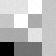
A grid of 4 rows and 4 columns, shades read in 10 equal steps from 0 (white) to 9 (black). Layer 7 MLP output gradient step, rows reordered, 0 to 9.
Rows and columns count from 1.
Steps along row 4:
down same down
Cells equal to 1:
3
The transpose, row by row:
1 2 3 9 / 1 0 3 5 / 0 3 1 5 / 2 2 2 2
